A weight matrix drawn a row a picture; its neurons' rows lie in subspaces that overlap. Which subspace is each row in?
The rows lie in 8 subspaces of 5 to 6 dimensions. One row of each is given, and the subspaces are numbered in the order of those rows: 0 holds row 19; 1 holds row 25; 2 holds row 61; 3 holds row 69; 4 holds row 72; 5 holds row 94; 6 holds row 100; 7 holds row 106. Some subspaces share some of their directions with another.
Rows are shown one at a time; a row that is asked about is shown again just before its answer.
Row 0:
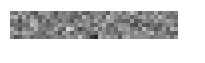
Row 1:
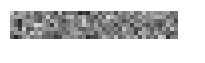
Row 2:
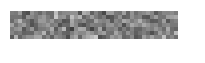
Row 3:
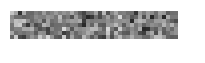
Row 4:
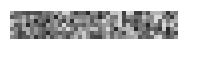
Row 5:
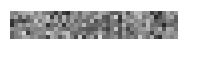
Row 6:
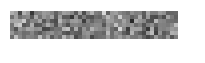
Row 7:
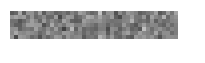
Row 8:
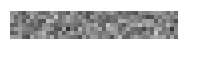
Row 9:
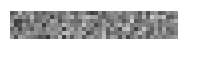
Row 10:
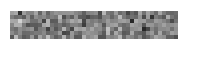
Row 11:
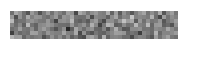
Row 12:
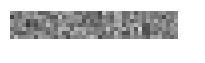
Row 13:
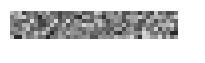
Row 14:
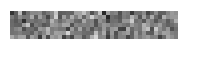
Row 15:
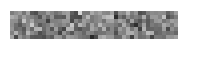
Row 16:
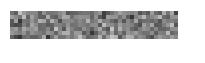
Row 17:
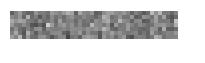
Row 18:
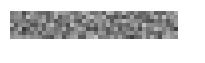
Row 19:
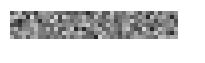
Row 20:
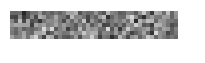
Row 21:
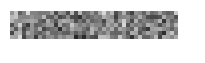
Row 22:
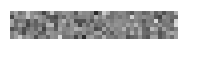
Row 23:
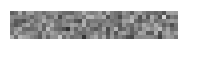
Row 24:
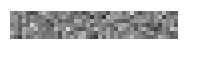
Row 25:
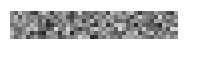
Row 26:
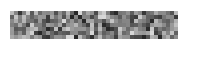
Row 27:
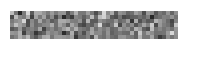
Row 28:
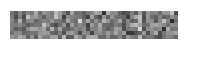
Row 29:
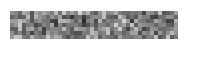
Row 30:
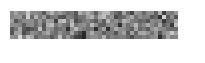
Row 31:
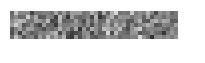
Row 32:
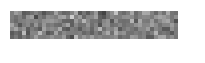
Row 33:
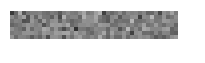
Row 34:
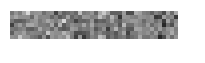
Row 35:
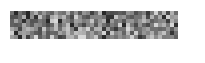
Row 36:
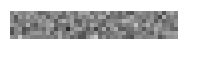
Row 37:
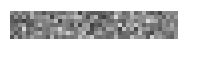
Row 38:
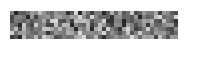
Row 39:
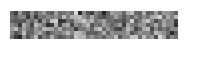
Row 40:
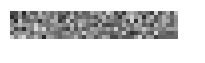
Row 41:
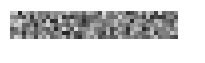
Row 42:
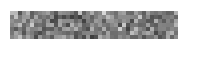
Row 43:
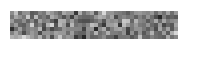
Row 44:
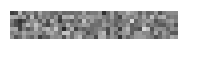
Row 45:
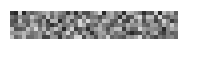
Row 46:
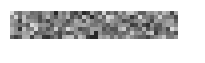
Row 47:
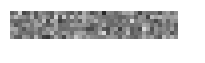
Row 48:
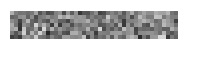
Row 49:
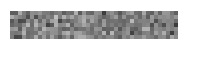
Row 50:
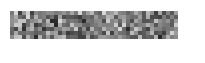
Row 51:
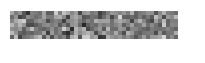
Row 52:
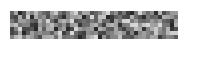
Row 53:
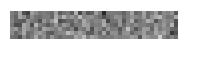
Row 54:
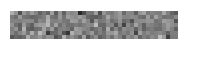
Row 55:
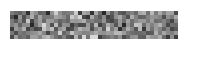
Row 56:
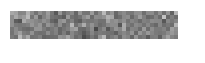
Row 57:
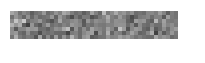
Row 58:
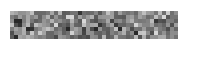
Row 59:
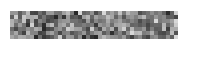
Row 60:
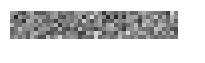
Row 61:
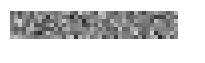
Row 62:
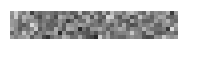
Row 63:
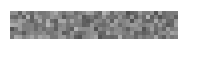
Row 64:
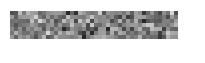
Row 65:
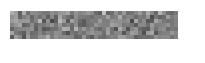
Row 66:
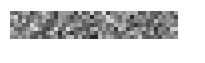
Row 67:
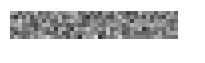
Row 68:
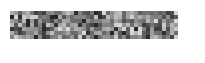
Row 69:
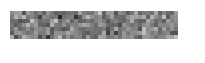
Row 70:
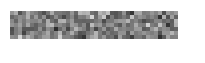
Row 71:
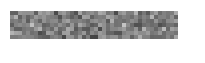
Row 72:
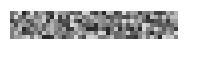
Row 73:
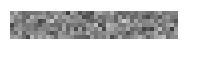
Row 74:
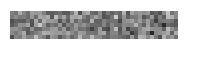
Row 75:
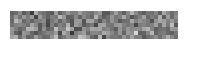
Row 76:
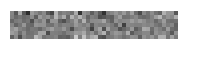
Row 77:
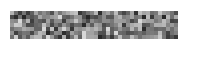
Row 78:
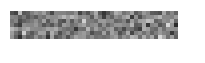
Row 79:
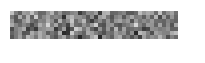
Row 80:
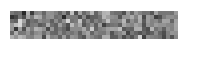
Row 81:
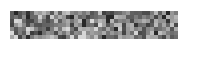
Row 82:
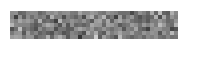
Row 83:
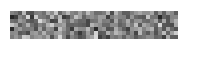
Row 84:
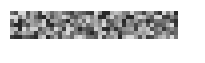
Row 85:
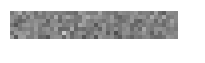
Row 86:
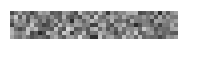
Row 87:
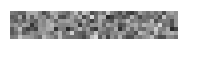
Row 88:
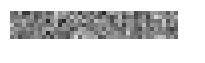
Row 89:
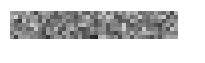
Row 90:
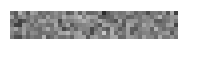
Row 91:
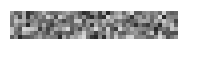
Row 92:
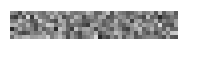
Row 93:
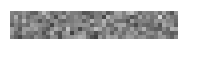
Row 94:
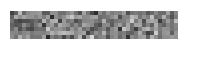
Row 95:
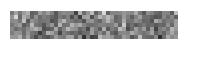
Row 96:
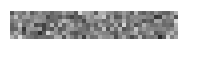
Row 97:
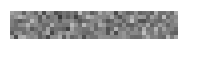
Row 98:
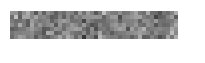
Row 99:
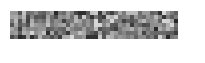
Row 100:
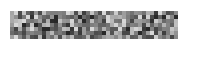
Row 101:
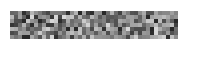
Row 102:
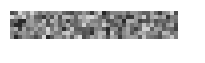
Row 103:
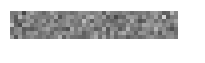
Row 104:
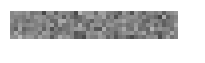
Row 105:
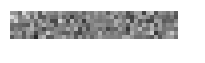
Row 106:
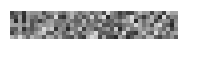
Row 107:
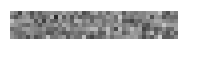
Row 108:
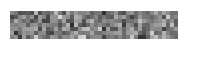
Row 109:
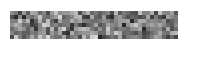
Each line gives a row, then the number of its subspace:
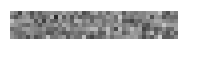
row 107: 4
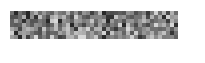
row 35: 2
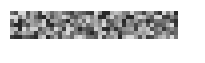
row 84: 7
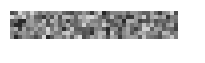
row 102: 7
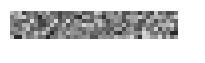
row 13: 3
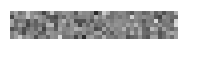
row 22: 5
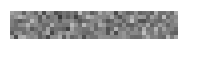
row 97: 3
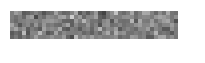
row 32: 2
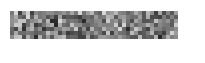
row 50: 2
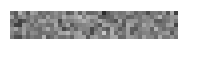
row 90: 7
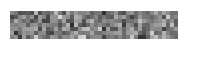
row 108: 2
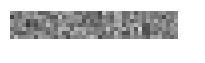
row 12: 5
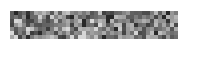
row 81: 2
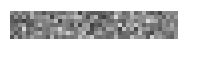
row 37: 5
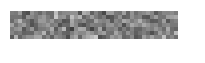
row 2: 4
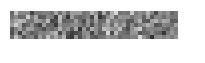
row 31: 2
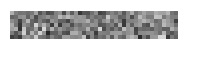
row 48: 2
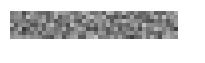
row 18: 4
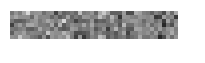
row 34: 4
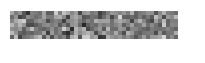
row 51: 4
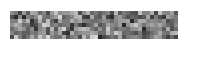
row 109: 3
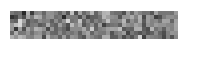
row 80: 7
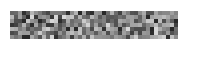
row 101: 0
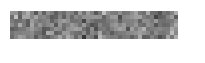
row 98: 5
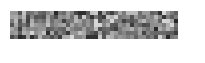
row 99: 1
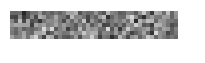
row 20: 7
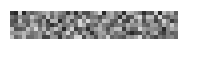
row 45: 7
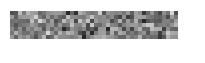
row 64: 7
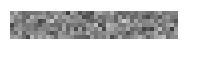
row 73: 0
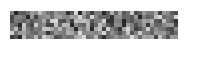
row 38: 6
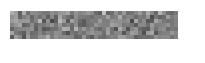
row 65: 7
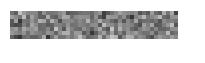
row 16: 7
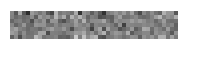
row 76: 4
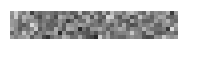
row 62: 2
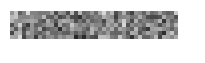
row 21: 0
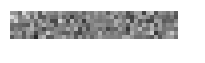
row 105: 7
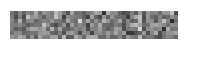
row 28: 7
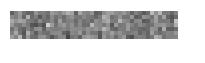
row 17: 5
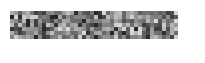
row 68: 5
